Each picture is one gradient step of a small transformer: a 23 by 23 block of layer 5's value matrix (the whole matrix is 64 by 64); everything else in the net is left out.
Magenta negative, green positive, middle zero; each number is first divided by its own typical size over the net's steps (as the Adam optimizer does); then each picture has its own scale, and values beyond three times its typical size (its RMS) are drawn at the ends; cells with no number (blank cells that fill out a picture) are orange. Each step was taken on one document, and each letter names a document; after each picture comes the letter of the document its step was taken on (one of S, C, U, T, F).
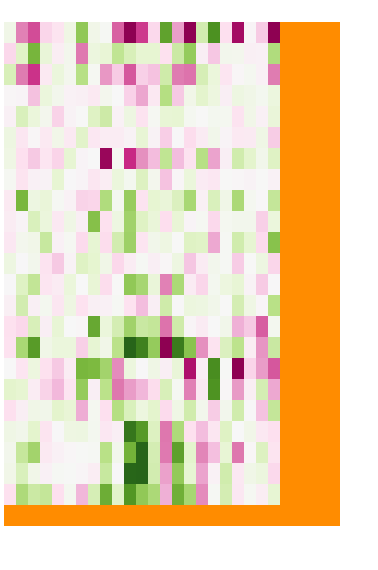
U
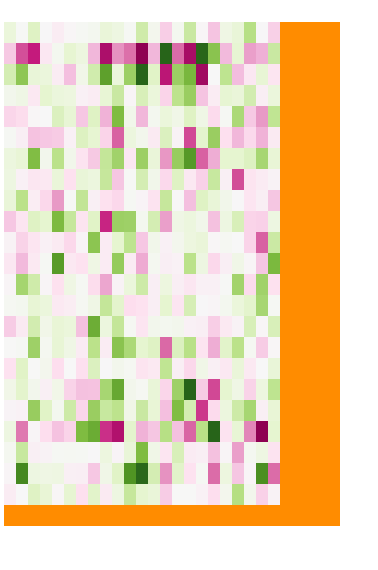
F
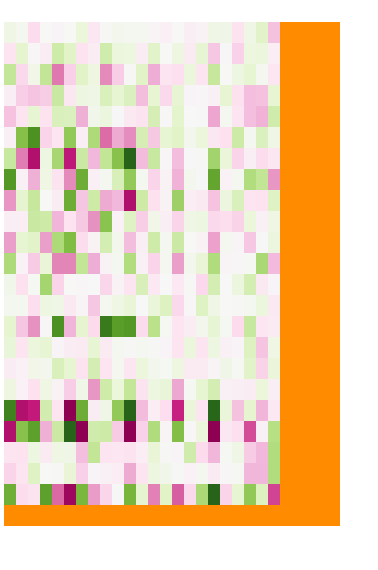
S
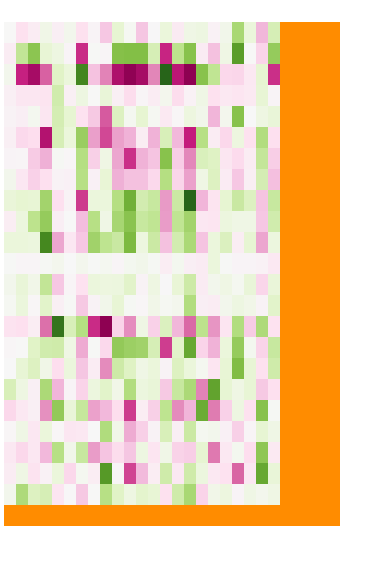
U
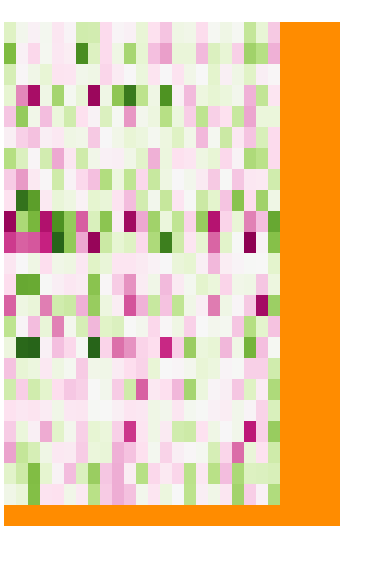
S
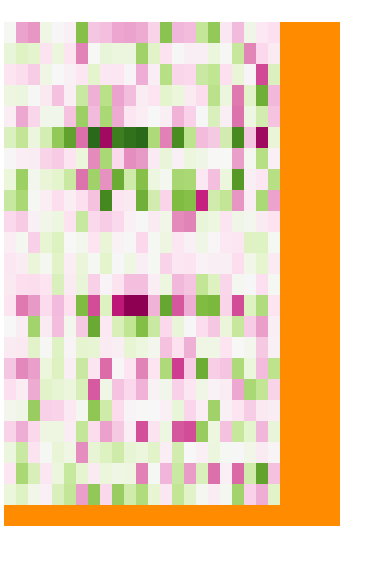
F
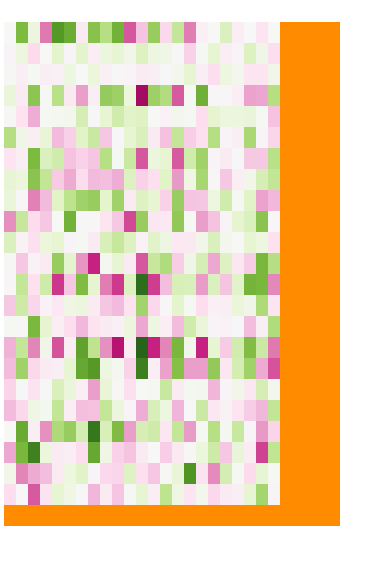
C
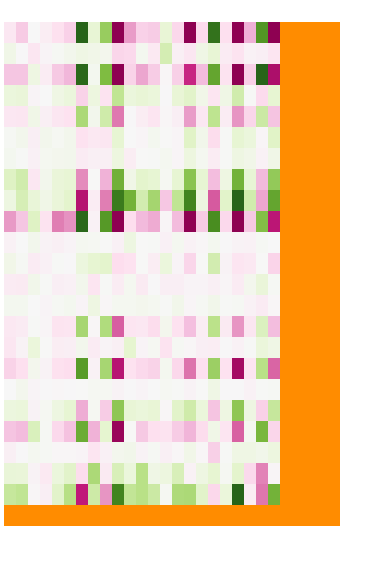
U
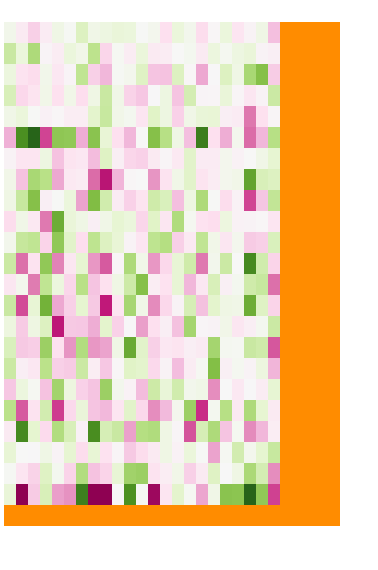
S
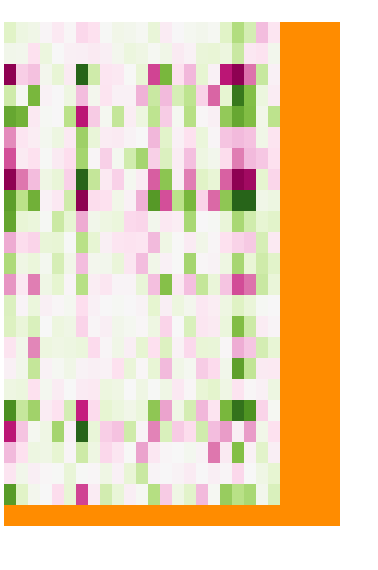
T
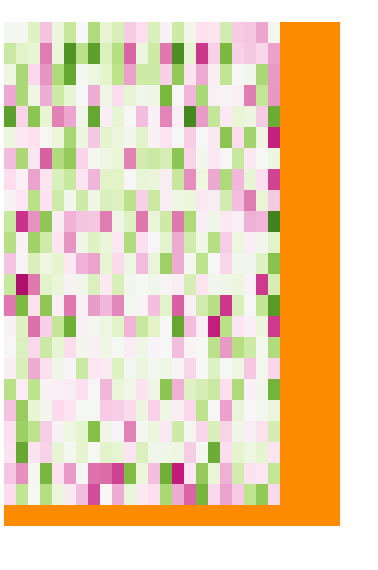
C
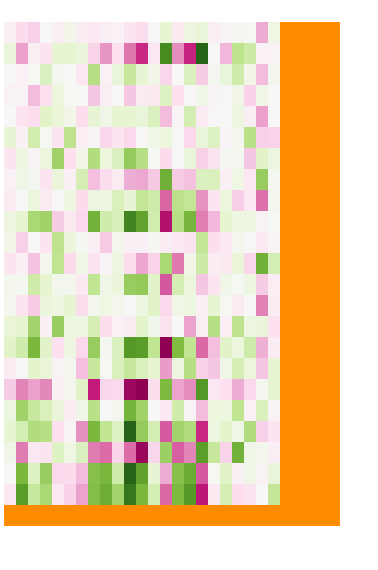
F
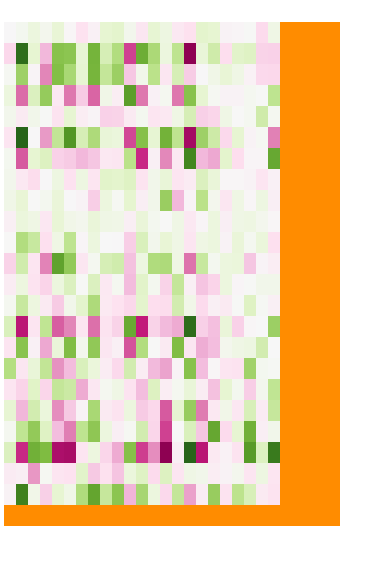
C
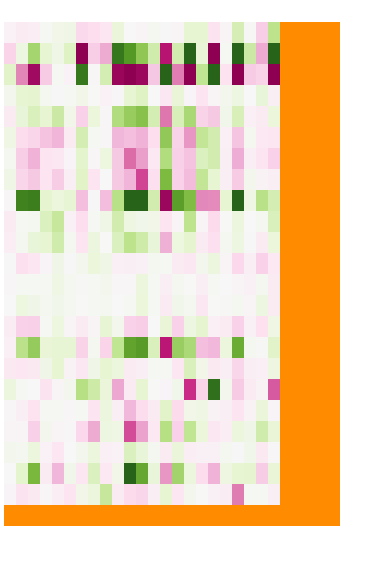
U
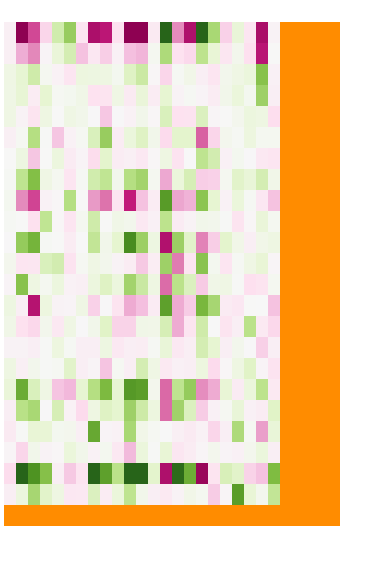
F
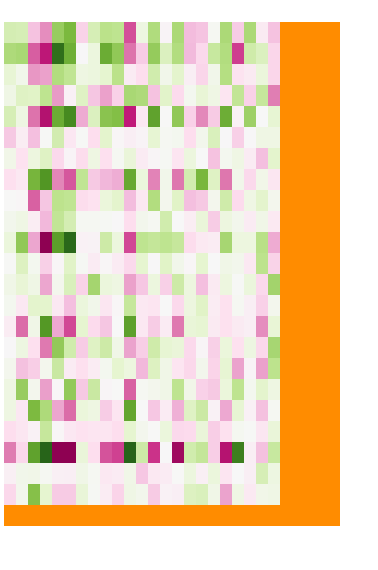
C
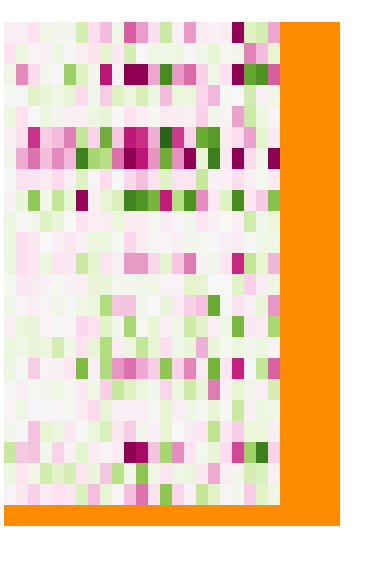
U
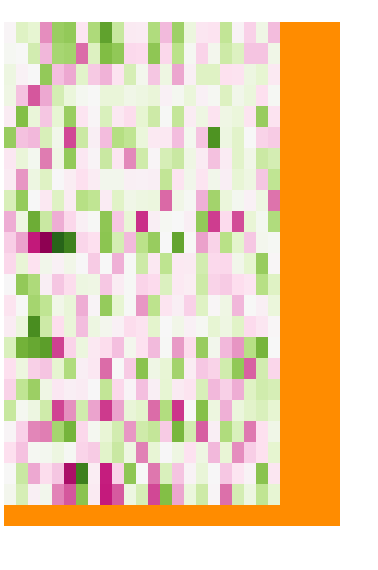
S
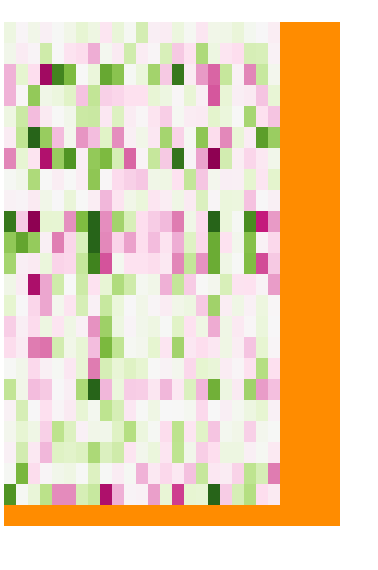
S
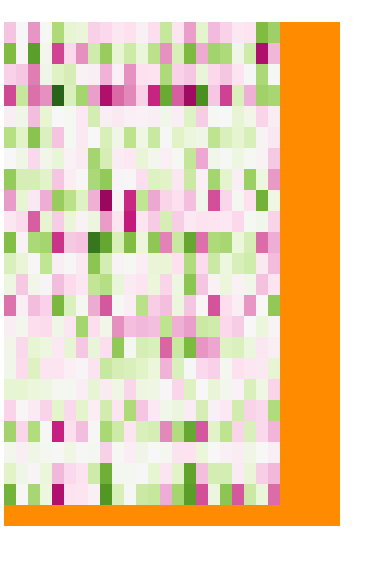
F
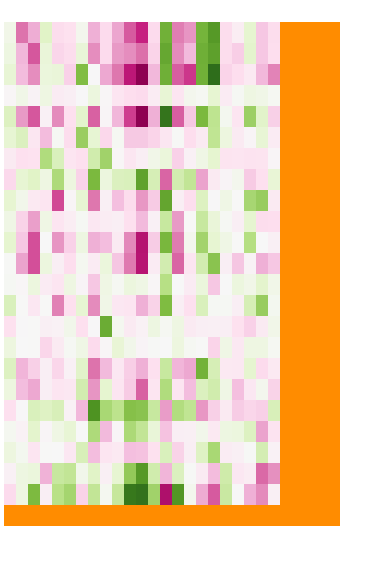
F
